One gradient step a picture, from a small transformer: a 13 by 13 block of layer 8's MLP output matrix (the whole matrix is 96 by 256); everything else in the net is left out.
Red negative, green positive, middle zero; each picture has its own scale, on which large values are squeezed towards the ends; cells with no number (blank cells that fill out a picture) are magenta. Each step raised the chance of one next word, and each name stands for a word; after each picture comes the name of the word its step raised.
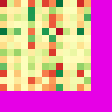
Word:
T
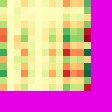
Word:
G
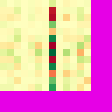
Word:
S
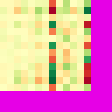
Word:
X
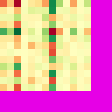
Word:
T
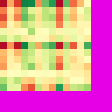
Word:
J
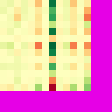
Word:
J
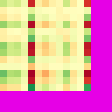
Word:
G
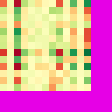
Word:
S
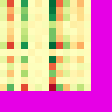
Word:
J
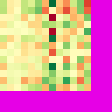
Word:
X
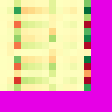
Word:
X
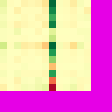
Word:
J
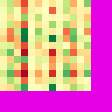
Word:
G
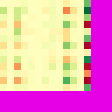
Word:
X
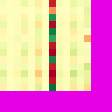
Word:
G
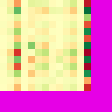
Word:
S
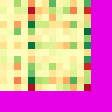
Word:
X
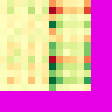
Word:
X
